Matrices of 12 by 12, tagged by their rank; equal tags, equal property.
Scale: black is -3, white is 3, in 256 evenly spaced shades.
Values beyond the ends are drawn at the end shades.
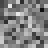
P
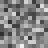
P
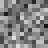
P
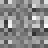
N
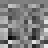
N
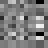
N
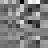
N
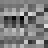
N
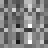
N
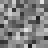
P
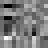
N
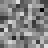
P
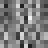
N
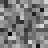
P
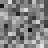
P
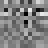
N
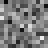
P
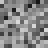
P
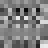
N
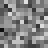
P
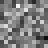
P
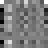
N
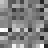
N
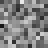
P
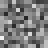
P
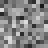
P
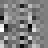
N
